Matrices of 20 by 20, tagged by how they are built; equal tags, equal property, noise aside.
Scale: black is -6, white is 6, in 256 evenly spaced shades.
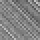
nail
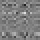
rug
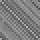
nail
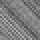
nail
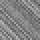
nail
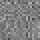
rug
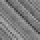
nail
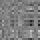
rug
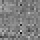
rug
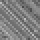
nail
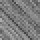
nail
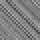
nail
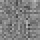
rug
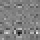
rug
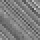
nail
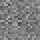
rug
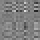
rug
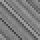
nail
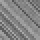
nail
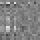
rug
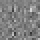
rug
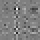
rug
